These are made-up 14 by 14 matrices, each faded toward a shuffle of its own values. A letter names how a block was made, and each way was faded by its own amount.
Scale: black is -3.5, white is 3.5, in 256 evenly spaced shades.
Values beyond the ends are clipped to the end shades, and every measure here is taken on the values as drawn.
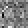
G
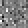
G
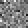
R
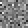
R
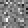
G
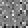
G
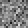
R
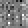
G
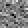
R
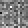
G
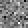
R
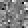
G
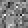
G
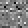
G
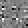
G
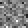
G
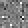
G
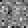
G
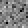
R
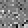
G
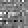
G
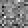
R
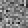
R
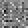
G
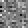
G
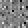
G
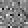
G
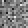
R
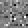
G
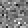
R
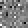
G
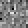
G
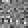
G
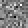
R
